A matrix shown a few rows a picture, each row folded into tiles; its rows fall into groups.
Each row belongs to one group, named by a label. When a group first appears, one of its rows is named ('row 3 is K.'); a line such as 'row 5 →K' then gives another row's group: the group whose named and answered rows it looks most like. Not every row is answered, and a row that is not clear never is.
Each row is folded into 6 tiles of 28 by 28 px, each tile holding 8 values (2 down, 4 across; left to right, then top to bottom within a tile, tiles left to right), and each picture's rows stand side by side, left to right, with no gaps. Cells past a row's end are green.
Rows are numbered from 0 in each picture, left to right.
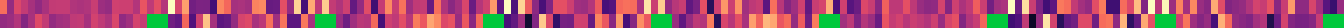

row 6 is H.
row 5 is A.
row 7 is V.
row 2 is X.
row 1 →H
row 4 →X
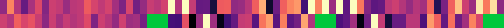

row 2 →H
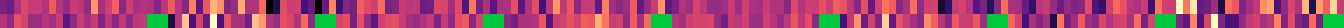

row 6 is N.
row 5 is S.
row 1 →S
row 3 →X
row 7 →H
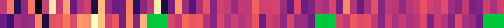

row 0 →X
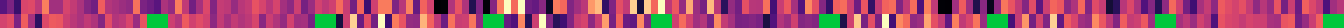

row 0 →A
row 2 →S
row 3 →H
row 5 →S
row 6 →S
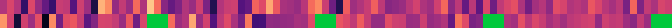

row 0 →N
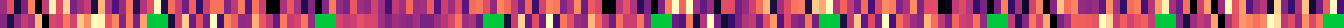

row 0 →X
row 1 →S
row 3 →S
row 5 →S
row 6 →X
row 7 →X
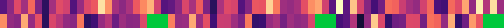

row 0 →N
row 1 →N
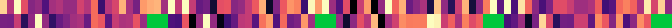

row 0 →H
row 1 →H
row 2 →X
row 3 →H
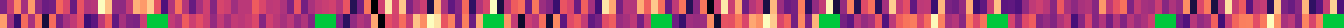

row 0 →N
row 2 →X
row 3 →N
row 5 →X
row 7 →X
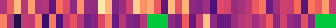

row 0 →N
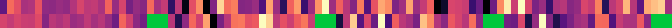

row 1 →X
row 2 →S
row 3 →H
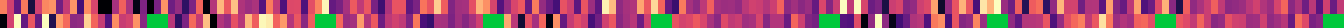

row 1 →X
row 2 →N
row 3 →N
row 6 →X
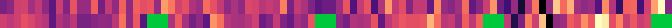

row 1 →V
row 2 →X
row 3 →X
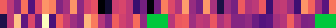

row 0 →S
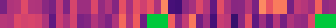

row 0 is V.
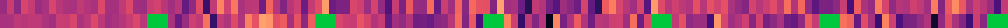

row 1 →X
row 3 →N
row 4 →V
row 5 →V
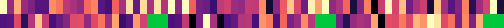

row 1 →H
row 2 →X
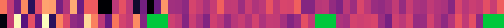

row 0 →S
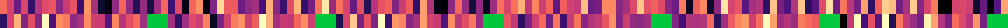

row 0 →S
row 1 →X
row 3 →N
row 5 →S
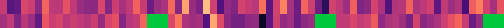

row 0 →A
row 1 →V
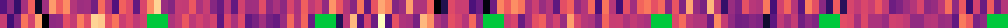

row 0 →X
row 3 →N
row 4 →V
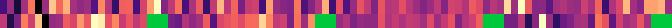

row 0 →X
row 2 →A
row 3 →H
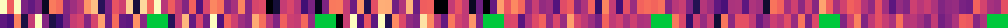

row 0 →H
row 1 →S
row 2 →S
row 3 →N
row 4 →N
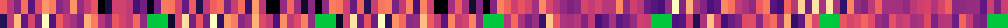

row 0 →S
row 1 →S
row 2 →S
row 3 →V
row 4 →H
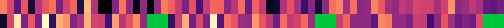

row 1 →S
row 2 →V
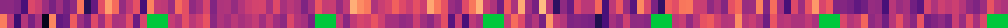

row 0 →N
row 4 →N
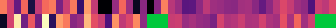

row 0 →S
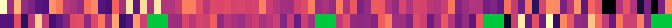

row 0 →H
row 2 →V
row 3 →S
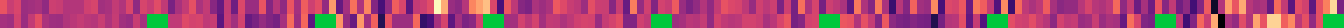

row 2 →N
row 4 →A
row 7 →X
